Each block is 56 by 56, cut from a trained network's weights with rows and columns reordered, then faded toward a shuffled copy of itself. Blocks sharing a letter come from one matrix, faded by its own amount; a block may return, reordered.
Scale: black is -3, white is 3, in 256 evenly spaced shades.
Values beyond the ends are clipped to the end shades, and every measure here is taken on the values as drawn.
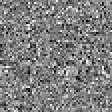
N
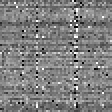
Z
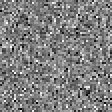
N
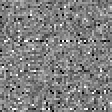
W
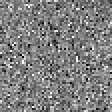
N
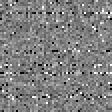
W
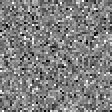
N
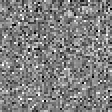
N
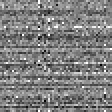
Z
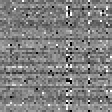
Z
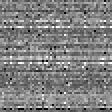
Z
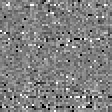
W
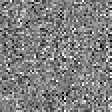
N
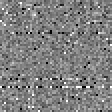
W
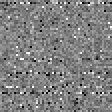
W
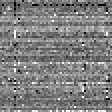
Z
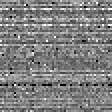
Z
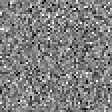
N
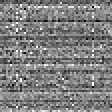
Z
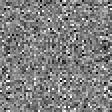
N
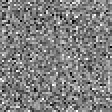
N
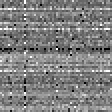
Z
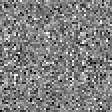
N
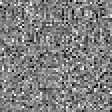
N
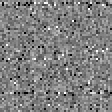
W
